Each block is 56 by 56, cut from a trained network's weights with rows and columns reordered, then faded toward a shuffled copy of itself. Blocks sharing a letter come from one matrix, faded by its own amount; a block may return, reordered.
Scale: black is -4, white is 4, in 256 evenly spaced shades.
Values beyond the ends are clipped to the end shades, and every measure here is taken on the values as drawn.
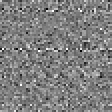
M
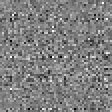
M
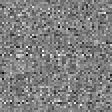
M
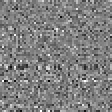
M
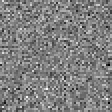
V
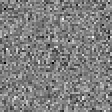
V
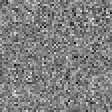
V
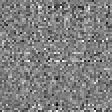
M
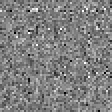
V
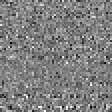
M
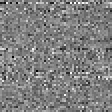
M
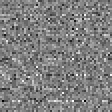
M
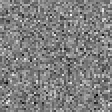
V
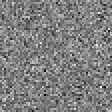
V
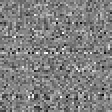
M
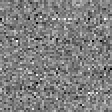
V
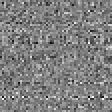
M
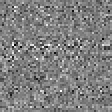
M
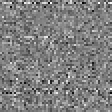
M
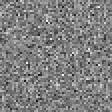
V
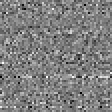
M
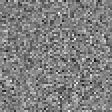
V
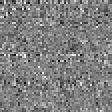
M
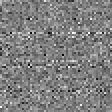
M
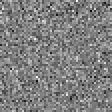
V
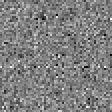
V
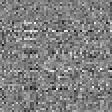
M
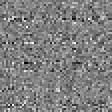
M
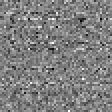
M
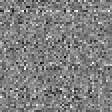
M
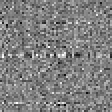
M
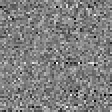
V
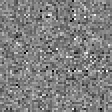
V
